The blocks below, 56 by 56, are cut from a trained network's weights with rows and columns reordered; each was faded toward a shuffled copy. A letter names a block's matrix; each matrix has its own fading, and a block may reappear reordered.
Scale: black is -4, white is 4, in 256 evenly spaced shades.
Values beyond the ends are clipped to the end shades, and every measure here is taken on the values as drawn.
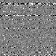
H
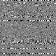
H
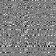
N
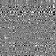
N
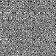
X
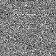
X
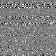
H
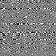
H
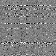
H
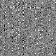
X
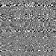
N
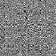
X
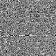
X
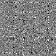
X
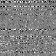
H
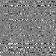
H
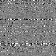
H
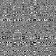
N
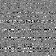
H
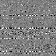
H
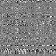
N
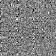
X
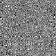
X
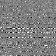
H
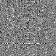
X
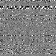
H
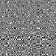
N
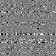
H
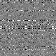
H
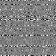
N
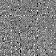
X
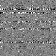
H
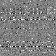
H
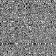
X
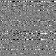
H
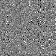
X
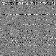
H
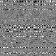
N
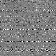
H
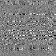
N
